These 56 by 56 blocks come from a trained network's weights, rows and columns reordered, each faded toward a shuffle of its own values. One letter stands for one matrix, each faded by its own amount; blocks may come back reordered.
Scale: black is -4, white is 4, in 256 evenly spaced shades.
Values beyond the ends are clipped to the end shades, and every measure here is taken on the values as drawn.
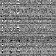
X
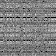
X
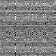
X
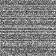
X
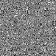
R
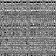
X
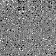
R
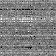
X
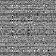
X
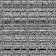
X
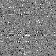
R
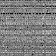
X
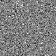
R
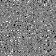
R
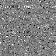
R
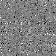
R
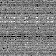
X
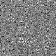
R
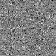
R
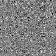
R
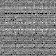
X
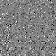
R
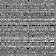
X
